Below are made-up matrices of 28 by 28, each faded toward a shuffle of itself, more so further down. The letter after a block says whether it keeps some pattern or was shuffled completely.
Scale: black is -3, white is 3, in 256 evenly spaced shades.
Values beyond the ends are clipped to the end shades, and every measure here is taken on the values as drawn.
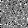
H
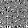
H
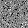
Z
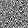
H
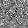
Z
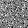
Z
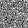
Z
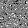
H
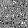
H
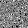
Z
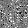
H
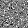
H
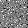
H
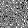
H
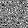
H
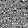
H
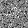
Z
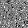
H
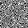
H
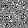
H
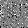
H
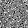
Z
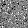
Z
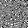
H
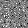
H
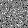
Z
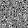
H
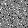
Z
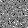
Z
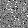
H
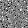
Z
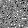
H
